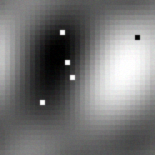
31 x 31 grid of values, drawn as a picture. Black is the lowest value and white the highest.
The ninth with the highest average is the middle right. Five lone cells stand out: four far higher and one far lower than their neighbours. The centre is the roughest part. There are no regular stripes.
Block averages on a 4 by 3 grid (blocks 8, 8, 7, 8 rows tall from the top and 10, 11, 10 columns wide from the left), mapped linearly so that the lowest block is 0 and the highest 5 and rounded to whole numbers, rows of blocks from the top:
102 / 105 / 014 / 111
